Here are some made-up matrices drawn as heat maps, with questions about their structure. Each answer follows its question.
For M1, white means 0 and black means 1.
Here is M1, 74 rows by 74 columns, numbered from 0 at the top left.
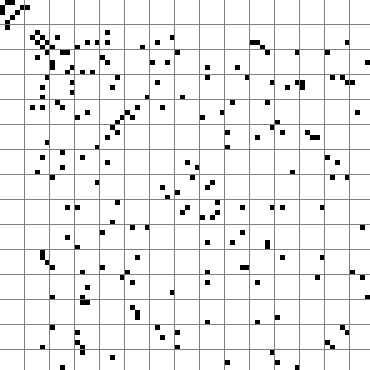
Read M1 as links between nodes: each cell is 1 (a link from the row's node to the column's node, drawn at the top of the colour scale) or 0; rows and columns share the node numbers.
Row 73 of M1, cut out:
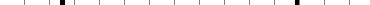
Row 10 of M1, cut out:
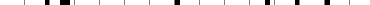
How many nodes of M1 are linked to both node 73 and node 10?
2
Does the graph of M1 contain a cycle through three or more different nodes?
yes
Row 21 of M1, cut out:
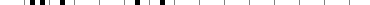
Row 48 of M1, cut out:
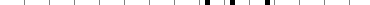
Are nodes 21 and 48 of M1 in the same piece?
yes
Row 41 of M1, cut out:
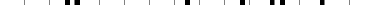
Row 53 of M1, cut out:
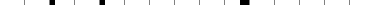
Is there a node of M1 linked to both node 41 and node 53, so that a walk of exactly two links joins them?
yes
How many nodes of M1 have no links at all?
0
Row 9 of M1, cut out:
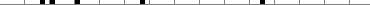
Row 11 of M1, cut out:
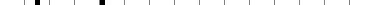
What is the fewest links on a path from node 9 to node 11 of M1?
3
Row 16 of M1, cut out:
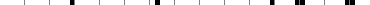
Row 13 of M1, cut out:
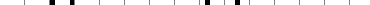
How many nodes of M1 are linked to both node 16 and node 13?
1
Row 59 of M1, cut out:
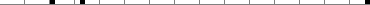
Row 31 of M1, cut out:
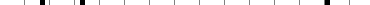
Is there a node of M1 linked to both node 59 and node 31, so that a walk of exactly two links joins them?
yes
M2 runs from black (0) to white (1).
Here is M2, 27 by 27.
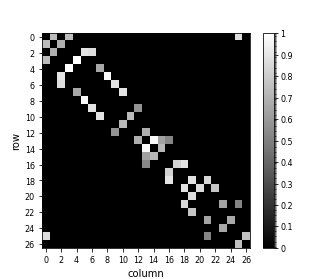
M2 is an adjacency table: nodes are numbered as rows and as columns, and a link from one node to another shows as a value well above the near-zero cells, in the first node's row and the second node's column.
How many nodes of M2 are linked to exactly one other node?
7
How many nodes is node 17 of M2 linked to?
1
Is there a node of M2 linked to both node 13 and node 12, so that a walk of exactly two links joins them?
no
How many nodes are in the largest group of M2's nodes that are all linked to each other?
3
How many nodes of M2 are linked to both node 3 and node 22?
0
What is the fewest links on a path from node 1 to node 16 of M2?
5
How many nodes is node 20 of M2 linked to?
1
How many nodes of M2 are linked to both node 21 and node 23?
0
